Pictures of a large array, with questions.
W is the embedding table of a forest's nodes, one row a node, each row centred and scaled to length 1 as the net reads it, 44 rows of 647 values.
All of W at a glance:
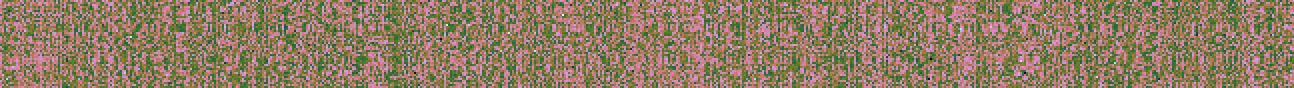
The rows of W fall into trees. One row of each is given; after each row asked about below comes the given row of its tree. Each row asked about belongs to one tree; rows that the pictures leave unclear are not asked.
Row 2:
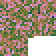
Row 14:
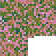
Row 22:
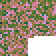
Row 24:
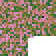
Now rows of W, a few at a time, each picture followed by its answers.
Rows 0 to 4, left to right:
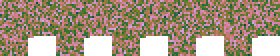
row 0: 24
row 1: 2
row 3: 24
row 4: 24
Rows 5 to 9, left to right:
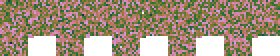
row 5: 24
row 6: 24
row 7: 22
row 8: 14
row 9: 24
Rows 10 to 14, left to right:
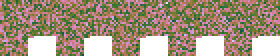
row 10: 24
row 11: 2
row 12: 14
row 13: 14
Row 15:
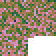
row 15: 14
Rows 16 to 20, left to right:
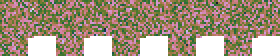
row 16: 22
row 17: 22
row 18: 2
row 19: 24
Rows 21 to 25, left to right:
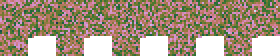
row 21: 2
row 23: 24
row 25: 22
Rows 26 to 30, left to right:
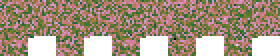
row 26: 2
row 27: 14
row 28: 2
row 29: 2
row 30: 2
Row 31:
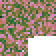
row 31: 2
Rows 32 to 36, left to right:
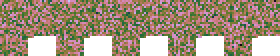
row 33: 2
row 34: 2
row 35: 24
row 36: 24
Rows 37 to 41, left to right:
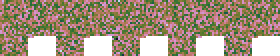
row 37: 24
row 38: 14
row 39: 14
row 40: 24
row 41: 2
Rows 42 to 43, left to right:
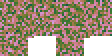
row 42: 14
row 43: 2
